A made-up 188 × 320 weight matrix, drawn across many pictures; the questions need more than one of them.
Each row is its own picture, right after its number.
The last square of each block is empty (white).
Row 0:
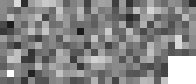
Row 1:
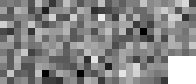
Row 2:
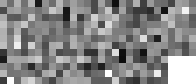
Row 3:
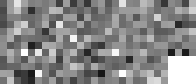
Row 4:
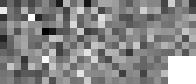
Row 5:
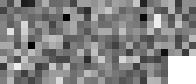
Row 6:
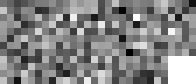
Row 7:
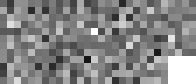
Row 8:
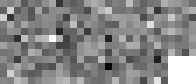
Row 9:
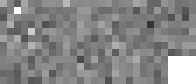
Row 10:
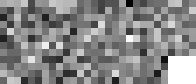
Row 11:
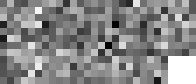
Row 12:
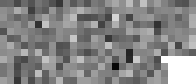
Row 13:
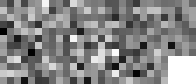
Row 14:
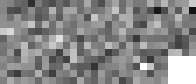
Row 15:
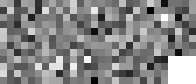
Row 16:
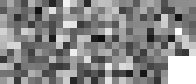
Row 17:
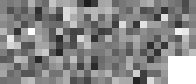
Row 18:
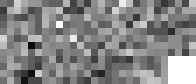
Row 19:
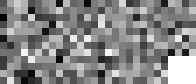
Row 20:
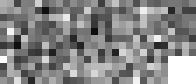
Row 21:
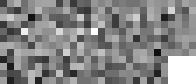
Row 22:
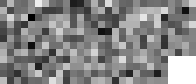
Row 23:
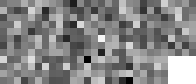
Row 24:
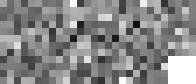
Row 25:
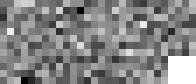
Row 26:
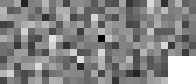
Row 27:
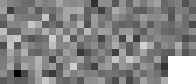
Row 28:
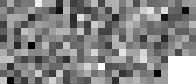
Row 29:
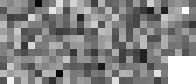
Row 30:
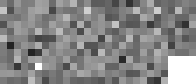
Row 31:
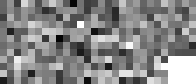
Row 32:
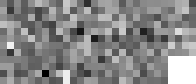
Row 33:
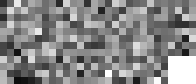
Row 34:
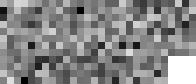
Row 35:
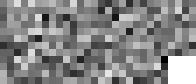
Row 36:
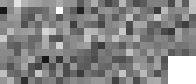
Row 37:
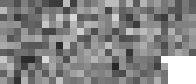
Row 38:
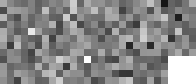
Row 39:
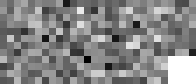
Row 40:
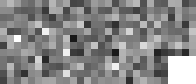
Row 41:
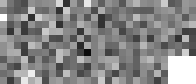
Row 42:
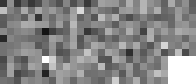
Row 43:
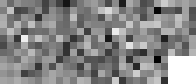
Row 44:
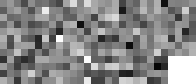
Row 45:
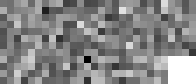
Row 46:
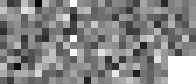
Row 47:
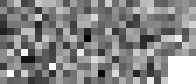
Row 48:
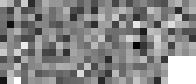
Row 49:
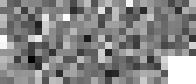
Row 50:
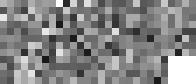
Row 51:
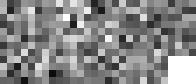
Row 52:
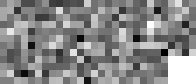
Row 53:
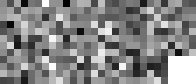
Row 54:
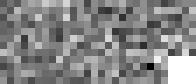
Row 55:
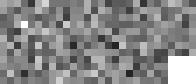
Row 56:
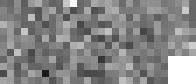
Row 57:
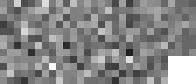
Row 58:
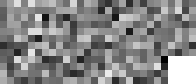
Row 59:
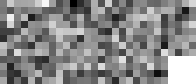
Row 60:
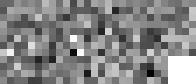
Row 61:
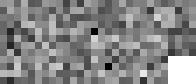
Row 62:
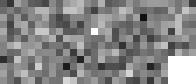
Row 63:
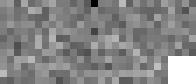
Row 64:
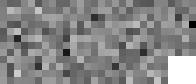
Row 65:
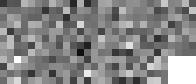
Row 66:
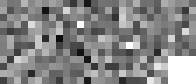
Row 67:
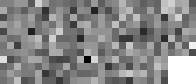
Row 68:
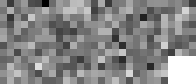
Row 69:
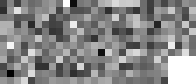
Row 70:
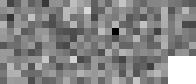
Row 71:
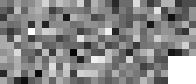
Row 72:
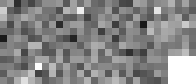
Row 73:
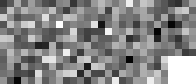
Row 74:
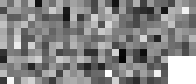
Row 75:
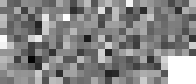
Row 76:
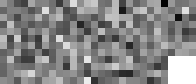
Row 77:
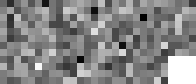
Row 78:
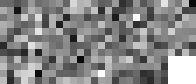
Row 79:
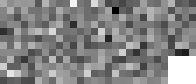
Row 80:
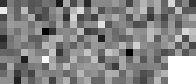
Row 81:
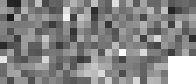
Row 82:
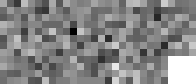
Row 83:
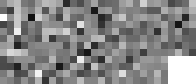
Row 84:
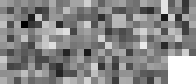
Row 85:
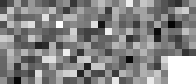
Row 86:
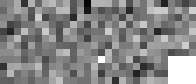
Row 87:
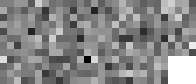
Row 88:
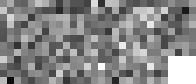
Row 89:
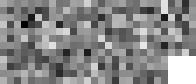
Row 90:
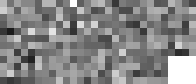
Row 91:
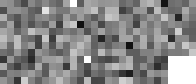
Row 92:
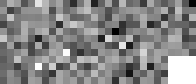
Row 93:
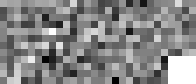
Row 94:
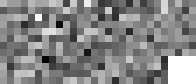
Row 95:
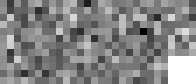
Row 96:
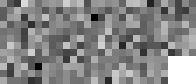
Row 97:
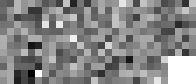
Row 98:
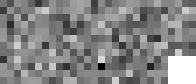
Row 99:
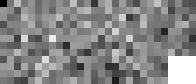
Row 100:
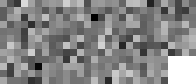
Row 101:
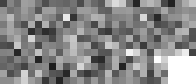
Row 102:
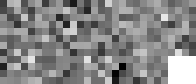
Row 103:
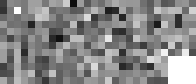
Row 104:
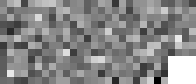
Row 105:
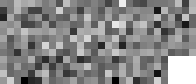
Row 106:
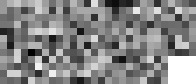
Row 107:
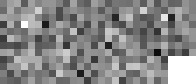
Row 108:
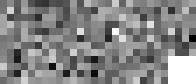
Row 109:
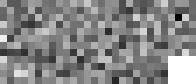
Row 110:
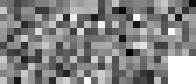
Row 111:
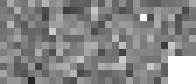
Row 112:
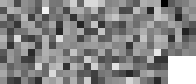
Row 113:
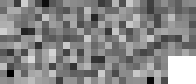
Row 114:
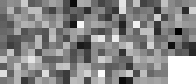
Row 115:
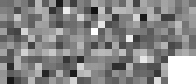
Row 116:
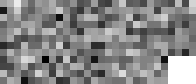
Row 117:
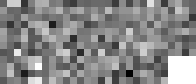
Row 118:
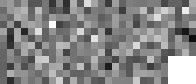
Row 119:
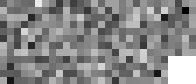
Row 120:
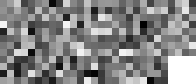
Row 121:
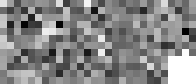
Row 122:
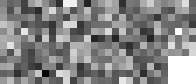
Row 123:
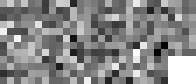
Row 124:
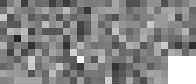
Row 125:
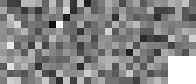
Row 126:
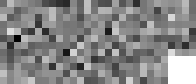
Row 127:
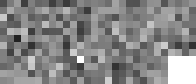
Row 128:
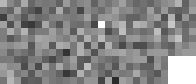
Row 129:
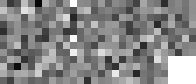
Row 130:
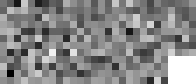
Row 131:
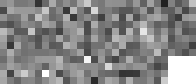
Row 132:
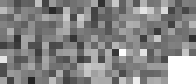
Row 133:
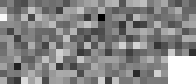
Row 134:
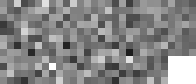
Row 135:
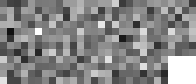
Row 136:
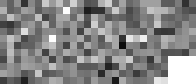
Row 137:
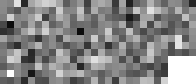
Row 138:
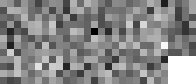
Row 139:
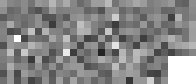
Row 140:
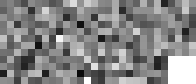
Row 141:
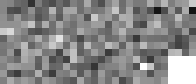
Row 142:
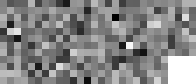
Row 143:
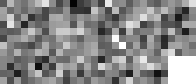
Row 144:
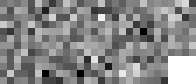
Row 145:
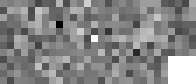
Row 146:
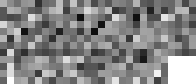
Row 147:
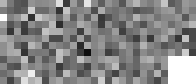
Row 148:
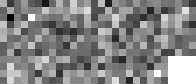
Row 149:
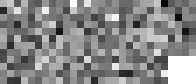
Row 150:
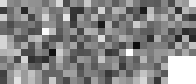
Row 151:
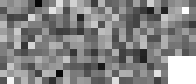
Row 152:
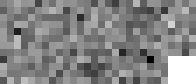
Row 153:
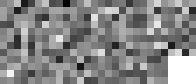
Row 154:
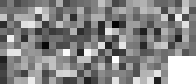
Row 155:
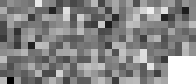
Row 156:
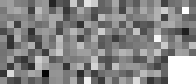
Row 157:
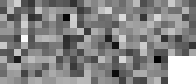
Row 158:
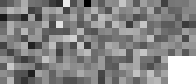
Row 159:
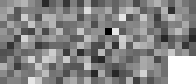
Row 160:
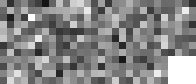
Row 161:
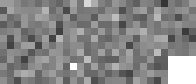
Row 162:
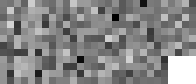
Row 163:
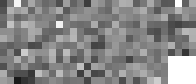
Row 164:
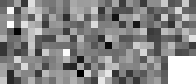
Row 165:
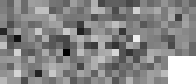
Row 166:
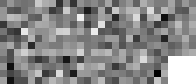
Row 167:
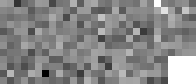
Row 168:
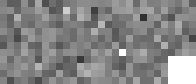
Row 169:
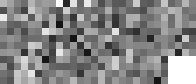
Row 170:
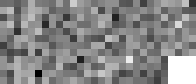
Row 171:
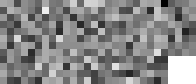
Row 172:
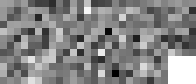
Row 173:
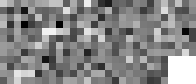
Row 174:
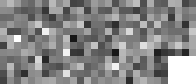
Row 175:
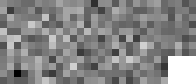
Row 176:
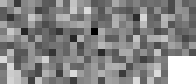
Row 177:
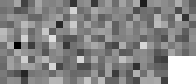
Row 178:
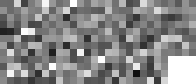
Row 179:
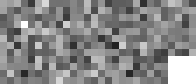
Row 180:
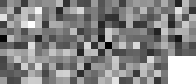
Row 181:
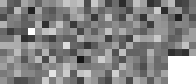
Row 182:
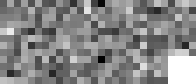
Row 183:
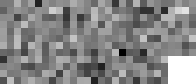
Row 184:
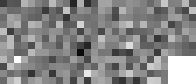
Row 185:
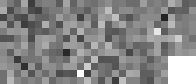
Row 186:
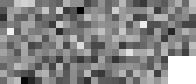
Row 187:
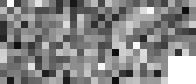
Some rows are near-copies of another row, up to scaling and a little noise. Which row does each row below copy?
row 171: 112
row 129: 46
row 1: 144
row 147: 41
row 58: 35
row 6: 110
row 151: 29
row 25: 186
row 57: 134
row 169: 50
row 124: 127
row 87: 67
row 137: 0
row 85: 73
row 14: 141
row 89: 84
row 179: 55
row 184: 65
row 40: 174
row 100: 96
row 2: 74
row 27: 175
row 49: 75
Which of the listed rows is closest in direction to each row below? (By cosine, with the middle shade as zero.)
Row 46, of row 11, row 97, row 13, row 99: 13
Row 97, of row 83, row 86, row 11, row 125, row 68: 83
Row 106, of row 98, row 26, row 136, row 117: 117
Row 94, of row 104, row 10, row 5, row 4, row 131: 10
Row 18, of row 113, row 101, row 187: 101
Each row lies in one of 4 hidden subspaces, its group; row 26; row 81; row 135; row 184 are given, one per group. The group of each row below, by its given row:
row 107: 135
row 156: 184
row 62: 81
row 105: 135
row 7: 184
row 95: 184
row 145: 184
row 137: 26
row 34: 135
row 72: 135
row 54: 26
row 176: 81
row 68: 81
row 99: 26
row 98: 81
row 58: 135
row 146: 81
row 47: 26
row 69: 26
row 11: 135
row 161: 184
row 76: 184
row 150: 135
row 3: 135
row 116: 135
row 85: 135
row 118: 184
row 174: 26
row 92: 26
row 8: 26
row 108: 26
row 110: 135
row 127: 26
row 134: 26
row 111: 81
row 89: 135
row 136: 26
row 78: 135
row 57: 26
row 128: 135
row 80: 135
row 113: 26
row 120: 184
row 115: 81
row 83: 135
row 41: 135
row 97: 135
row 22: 81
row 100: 26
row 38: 184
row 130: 26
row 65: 184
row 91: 184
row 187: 81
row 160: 81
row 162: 135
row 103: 26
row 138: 184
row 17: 184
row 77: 81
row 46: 26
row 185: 135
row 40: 26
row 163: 135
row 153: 26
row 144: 184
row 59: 81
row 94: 135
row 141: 26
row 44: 184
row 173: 135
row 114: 184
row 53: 26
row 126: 26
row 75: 135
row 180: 135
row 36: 135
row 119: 81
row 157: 26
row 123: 26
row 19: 135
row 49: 135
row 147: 135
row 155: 81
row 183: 81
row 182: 26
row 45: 184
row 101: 26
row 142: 26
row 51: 26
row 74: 81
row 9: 26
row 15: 184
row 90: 26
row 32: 184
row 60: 26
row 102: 26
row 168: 81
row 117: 26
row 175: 26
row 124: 26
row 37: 135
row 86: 26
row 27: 26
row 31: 184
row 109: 135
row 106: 26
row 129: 26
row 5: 26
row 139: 26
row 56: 184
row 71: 26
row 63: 184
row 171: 184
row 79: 26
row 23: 184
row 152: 81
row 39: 184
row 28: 81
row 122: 184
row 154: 135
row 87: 184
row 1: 184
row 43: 26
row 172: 26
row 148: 81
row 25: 135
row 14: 26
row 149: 184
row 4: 135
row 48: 135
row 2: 81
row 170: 135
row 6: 135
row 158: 135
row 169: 135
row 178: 26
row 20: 81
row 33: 135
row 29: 81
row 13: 26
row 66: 184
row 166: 81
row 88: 81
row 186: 135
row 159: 26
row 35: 135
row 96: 26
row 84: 135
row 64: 26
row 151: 81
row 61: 184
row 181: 26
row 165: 26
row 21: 81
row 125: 184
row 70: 81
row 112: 184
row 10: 135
